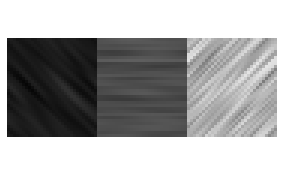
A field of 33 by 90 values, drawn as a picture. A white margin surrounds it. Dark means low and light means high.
The table splits into one row of 3 panels. Panel 1,1: very low, slanting down to the right, faint in contrast. Panel 1,2: low, streaked across, faint in contrast. Panel 1,3: high, slanting up to the right.
